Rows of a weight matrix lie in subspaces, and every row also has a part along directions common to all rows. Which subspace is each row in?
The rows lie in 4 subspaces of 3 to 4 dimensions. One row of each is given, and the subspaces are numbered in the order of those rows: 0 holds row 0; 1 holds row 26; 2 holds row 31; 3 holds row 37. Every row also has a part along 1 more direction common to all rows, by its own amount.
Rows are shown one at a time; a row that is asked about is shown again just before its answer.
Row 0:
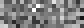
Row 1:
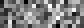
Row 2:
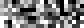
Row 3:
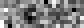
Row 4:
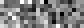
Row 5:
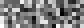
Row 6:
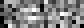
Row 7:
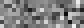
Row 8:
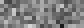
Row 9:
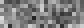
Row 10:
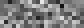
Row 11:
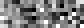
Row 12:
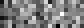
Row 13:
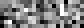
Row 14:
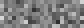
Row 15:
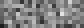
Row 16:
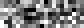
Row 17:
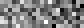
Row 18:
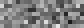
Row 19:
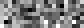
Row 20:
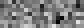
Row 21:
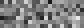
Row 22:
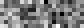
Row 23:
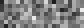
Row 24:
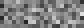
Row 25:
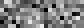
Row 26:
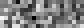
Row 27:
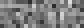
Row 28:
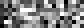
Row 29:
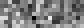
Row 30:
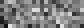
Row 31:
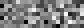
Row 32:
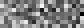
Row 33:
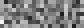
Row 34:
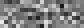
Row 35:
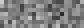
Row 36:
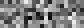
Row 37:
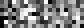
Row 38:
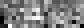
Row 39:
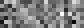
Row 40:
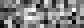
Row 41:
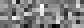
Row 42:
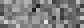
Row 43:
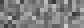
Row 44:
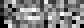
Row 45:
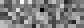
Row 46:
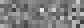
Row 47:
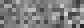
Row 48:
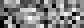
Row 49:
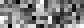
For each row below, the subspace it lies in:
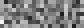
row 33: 2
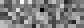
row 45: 0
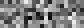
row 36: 3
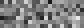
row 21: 3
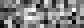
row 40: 3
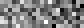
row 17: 0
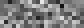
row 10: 3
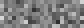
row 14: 2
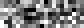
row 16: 3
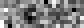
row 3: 3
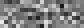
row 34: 3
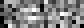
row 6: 1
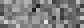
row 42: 0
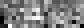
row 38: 1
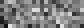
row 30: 1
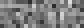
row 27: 0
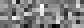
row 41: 1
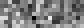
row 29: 1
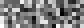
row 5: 0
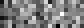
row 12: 3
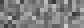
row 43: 0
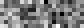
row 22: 0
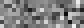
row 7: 2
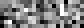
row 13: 0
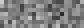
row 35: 3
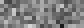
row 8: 1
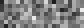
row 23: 0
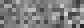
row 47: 2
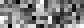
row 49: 1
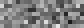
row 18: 2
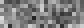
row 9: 1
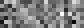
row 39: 2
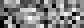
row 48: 3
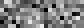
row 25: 3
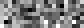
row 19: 1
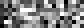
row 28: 1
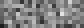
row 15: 0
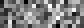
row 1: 3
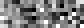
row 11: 2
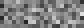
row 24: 2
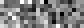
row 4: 0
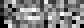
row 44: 1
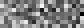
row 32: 2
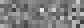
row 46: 2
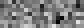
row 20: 1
